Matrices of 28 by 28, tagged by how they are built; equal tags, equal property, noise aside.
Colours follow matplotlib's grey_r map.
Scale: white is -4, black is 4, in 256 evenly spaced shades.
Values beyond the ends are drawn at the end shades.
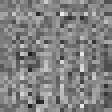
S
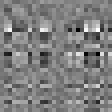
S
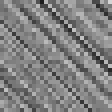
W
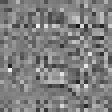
S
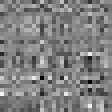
S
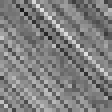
W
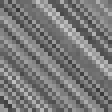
W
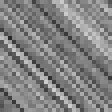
W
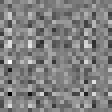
S
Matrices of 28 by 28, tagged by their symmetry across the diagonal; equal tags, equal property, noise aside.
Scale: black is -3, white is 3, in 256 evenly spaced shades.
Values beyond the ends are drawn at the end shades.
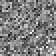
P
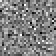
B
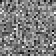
B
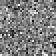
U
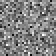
B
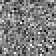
U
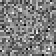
P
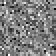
U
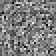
P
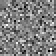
U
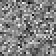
B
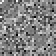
P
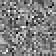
U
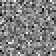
U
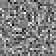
U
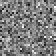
B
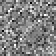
P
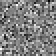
U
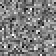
B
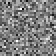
B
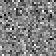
B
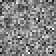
P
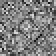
P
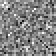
P
